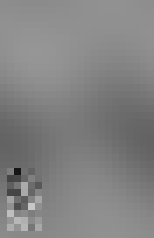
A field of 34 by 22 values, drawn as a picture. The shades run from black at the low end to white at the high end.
In the bottom left lies a patch that is rougher than the rest. There are no regular stripes. The bottom left is the roughest part. On average the colour sits 50% of the way up the scale.
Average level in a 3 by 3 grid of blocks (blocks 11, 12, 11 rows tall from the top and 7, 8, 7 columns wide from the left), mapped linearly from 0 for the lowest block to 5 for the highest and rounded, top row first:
554 | 120 | 243
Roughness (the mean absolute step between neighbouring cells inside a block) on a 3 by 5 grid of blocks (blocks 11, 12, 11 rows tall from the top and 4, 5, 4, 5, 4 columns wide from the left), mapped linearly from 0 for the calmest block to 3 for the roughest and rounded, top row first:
00000
00000
31000
